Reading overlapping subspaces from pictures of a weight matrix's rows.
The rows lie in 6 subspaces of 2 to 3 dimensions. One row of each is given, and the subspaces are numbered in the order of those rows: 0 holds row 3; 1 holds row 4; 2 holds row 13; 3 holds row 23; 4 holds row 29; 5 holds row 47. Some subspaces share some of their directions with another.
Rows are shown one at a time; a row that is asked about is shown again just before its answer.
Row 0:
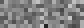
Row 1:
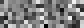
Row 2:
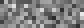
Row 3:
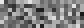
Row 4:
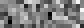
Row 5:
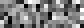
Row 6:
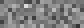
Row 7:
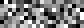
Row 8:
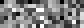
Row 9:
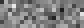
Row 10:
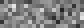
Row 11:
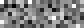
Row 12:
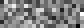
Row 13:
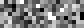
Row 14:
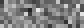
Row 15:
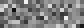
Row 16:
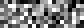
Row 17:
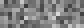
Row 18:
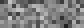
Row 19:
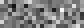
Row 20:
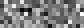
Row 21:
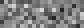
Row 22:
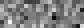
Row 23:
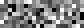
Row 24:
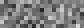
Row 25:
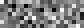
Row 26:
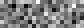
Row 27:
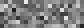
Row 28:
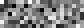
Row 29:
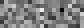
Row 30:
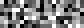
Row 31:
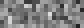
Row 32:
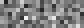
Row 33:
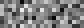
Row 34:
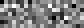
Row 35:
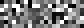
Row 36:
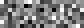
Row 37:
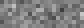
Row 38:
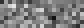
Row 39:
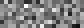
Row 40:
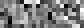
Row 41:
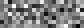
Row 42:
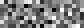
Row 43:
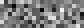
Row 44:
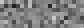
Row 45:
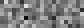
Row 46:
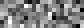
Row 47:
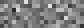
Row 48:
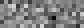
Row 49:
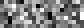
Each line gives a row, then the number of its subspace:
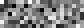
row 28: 5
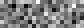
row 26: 4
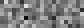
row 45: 3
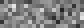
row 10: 3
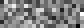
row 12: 0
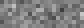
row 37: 2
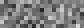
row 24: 5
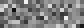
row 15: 5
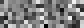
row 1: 4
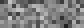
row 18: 0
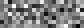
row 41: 0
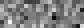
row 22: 1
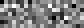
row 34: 5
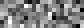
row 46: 1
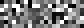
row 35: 5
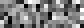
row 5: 1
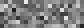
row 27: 5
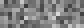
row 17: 3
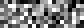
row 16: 4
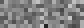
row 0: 4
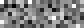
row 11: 5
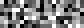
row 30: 3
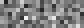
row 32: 3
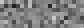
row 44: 5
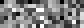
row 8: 0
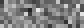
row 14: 0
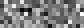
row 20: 0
